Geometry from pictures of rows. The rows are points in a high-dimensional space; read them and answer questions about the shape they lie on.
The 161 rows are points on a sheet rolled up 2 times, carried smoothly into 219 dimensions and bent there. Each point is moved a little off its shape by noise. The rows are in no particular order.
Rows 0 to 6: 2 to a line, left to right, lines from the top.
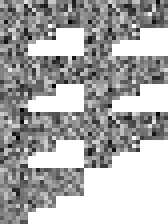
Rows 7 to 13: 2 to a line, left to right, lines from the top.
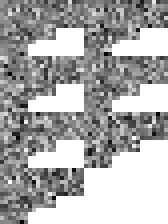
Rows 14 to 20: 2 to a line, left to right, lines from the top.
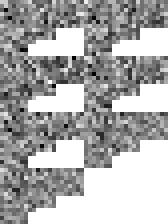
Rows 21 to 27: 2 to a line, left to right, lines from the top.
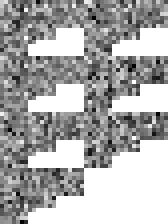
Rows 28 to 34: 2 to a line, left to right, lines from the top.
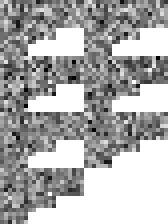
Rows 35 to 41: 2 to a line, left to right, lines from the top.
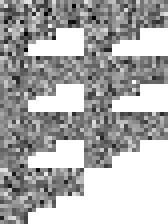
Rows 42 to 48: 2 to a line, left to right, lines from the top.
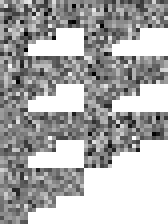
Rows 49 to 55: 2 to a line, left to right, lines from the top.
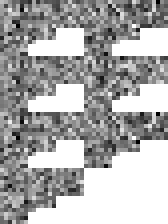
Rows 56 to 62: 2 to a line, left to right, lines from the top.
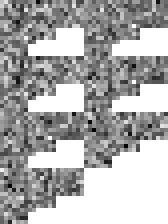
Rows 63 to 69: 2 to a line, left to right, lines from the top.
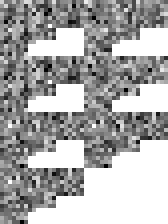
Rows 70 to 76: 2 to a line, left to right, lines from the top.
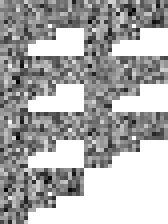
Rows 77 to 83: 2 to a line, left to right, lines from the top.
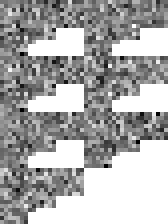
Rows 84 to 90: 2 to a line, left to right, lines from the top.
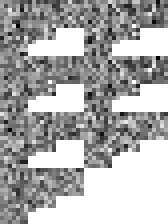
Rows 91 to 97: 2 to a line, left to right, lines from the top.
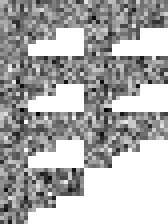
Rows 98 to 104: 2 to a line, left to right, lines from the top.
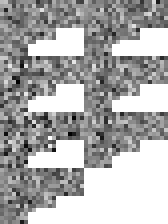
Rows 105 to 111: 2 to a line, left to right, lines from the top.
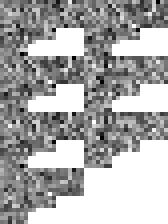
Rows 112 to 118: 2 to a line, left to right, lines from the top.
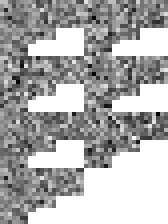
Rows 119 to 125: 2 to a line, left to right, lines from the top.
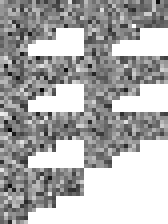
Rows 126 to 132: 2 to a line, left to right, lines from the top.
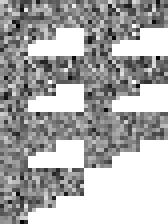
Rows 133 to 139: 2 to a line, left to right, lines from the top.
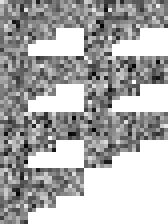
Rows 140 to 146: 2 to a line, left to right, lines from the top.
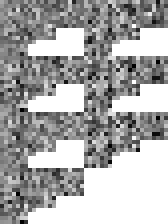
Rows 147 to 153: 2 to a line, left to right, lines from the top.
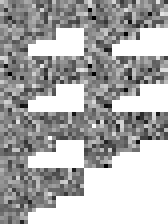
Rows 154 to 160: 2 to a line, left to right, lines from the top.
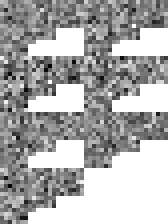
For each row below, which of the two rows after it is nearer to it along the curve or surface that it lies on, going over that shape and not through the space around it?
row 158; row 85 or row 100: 100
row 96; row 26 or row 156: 26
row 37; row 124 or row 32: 32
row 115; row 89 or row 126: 89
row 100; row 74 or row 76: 74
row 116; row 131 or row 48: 48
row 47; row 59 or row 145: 145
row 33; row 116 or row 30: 116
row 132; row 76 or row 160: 76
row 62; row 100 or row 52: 52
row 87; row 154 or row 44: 44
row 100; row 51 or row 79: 79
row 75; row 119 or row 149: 149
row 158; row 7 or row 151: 7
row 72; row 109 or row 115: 109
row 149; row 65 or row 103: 103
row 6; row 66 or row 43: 66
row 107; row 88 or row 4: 4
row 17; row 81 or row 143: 81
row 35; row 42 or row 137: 42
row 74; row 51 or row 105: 105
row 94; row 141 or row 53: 53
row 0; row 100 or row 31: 31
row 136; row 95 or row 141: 141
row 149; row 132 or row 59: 59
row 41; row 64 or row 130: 64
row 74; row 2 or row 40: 2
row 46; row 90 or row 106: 90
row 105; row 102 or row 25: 102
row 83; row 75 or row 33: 33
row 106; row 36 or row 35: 35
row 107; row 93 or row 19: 93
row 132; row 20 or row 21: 21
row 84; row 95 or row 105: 105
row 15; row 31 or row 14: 14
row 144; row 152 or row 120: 120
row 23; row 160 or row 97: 160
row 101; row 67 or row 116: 116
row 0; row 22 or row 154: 22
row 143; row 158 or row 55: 55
